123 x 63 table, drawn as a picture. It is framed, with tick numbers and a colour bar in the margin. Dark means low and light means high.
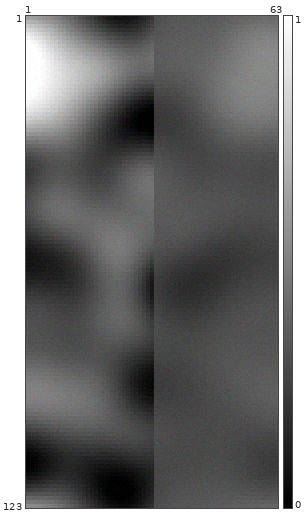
Roughest part: top left. Seam: vertical, 50% of the way across, the right part calmer. Histogram: skewed, a long tail of high values. Ninth with the highest average: top left.
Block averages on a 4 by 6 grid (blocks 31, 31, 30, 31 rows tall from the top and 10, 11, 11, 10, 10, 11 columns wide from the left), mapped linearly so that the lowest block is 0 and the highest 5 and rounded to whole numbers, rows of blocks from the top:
531122 / 112111 / 111111 / 110111
